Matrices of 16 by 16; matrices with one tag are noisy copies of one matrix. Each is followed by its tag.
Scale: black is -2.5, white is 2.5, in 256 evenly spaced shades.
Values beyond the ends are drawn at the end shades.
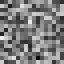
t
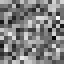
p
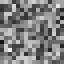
p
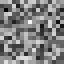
p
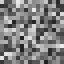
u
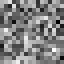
p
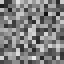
u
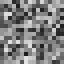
p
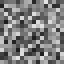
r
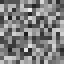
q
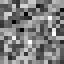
p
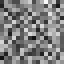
r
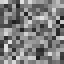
p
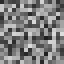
q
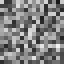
u
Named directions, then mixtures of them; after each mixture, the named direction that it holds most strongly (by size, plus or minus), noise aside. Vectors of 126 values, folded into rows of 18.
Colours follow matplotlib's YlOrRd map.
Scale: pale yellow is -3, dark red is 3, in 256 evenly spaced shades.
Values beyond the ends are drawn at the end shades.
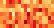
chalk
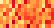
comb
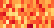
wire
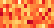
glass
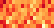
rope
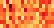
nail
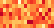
glass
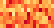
chalk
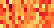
nail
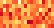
glass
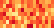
wire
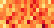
rope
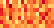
nail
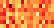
nail
